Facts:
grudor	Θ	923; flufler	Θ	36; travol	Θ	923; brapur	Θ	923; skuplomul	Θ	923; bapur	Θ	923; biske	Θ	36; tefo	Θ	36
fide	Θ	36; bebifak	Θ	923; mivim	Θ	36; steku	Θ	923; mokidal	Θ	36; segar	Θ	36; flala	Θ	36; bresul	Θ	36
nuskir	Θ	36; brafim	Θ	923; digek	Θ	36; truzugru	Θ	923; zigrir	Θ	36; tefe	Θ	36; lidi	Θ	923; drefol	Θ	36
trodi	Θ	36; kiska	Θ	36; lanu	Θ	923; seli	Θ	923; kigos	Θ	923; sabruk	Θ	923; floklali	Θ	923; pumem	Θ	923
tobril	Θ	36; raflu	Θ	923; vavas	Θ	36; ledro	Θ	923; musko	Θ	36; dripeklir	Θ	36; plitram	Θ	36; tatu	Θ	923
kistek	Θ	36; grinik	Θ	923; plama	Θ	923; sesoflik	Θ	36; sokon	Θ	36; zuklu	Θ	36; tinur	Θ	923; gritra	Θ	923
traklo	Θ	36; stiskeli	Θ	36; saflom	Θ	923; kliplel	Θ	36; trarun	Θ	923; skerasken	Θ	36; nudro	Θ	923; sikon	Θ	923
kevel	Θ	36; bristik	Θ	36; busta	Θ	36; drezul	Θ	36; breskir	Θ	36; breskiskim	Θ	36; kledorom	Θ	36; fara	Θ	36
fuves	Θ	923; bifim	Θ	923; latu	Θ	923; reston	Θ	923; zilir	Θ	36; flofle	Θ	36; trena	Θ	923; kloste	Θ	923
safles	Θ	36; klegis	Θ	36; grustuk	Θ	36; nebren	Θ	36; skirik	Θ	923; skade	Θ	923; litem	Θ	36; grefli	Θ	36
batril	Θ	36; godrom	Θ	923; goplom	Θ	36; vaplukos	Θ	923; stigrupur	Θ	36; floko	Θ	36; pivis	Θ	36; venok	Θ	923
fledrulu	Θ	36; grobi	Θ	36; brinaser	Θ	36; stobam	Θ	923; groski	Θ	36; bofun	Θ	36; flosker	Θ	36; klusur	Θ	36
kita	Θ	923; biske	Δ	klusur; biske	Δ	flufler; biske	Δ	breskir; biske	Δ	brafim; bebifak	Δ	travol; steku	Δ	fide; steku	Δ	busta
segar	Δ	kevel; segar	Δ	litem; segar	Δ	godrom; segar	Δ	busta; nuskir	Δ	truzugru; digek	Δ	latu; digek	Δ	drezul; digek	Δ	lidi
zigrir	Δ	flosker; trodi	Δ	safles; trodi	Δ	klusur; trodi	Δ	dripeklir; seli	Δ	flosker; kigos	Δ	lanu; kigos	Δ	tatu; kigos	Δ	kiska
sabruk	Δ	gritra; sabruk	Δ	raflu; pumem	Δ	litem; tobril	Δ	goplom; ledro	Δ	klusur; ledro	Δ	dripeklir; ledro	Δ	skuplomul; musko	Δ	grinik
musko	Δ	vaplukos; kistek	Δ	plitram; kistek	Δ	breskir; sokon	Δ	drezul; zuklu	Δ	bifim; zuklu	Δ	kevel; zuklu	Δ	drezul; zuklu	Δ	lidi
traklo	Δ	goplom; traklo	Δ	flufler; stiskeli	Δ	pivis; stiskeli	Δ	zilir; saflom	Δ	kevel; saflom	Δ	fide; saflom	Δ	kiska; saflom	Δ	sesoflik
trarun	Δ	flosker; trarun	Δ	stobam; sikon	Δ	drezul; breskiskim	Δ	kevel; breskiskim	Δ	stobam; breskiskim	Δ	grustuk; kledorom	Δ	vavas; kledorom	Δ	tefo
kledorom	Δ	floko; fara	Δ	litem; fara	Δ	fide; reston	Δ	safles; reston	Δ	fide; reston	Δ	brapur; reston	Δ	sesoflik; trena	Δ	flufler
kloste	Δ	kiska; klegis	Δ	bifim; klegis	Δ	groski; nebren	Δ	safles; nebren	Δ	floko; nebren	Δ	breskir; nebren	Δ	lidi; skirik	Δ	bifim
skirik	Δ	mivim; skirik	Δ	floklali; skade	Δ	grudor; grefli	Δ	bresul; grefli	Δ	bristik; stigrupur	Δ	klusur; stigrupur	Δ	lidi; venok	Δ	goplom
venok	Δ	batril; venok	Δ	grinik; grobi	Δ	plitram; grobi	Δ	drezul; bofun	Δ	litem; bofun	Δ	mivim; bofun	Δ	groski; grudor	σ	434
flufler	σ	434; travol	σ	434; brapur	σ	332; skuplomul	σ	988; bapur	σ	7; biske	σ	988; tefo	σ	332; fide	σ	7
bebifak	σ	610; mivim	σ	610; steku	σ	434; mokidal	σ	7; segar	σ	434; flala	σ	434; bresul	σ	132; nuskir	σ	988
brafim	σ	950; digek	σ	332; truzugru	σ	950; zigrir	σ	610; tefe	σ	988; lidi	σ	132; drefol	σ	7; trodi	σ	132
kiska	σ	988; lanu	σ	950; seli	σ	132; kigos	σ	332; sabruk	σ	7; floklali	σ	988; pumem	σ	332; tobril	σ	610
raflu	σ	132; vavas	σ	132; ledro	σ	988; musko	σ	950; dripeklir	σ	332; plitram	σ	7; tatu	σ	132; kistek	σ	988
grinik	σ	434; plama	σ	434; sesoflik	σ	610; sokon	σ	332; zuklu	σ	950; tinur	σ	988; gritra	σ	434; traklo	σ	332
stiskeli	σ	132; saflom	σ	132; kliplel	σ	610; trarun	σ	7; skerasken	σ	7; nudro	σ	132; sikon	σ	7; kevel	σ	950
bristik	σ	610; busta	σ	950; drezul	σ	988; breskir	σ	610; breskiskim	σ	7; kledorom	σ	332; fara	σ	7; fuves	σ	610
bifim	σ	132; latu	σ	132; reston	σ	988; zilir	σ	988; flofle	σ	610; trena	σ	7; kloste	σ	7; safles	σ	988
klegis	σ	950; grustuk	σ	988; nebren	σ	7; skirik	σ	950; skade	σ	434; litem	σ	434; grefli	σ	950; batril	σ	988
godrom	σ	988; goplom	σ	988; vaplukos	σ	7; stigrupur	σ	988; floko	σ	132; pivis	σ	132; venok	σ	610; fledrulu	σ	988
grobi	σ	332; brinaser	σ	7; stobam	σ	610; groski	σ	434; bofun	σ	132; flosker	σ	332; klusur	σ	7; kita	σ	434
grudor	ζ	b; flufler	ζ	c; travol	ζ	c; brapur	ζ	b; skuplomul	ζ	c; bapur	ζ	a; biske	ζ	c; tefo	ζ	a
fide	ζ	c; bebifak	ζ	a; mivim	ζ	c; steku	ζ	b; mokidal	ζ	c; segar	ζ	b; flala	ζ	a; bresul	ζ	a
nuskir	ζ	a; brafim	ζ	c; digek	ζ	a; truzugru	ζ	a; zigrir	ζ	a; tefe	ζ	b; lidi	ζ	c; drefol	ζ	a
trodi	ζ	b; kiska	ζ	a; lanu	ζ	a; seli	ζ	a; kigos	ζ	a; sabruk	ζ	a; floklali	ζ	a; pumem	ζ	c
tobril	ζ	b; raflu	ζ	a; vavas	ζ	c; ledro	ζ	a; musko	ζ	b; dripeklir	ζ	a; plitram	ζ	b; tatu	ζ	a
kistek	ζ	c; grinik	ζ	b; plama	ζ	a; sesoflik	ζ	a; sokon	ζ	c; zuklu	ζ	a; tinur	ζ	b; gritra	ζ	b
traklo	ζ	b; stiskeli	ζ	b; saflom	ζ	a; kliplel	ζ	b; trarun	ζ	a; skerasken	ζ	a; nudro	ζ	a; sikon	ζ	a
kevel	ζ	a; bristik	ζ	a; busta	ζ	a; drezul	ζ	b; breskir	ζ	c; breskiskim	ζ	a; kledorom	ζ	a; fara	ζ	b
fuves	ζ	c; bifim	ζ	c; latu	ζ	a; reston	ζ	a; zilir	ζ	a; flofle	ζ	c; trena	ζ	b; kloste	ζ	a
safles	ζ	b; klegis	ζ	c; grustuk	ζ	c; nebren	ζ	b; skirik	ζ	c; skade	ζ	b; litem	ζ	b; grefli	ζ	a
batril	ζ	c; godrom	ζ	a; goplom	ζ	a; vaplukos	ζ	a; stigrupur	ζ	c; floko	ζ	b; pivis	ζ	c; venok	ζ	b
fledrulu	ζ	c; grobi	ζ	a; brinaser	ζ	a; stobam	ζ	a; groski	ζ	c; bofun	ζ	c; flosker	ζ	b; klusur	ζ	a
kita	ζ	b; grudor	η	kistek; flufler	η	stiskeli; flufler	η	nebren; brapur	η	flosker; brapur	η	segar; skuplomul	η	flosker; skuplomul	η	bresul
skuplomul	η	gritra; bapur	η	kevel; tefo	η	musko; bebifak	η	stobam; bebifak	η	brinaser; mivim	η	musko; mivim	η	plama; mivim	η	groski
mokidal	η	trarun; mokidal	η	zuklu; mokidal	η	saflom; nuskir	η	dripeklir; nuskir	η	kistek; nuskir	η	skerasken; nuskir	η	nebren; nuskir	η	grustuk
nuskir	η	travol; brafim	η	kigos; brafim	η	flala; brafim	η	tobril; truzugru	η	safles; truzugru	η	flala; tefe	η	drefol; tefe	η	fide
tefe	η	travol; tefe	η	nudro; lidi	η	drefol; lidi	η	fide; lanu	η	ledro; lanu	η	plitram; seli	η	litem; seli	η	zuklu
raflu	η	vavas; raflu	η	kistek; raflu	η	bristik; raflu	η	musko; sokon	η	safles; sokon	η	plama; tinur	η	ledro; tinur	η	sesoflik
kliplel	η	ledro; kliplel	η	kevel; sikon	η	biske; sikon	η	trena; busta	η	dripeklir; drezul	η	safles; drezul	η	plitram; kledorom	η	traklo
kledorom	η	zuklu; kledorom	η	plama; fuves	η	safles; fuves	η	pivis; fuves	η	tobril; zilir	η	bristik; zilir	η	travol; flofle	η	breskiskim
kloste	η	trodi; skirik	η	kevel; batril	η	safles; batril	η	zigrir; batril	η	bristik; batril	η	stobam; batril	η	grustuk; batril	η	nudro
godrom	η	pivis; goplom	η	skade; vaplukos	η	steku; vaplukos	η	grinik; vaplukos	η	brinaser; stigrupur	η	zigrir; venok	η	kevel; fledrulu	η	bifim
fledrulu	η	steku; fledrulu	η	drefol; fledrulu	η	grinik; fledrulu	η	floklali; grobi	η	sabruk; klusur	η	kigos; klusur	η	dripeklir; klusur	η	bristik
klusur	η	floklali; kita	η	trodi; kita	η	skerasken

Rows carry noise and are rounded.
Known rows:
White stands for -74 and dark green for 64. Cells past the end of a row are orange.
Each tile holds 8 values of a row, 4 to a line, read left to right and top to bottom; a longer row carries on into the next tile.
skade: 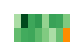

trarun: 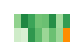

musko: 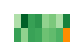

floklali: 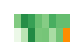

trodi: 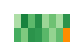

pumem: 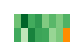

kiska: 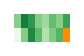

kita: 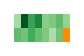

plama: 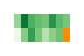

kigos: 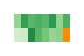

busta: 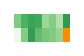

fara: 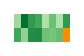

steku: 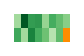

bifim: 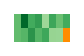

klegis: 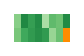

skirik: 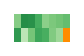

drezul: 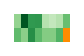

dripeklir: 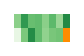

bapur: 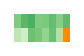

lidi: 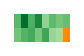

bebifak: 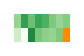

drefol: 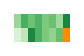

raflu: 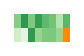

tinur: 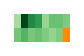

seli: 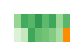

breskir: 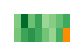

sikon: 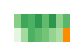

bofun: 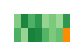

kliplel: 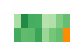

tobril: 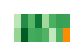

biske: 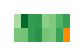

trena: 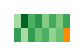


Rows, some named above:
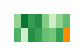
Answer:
stigrupur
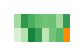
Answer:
zigrir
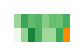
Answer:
flala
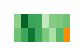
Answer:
litem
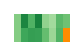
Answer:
flofle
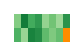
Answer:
bofun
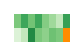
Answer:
klusur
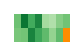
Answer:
mivim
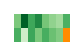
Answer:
brafim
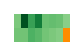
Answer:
fuves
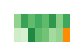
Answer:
kigos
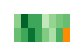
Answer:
litem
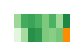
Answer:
zuklu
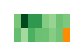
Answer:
skuplomul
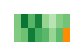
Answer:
mivim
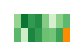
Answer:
stigrupur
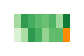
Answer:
grefli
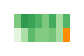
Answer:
lanu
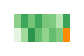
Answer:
tefo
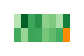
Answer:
musko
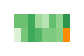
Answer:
kevel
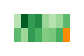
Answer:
tefe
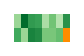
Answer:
fara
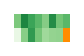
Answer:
stobam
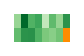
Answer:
flosker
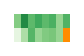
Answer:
vaplukos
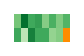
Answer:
pumem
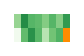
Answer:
bristik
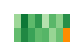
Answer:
floko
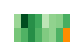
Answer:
safles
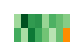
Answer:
steku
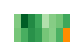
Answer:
grustuk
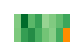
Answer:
breskir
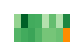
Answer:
plitram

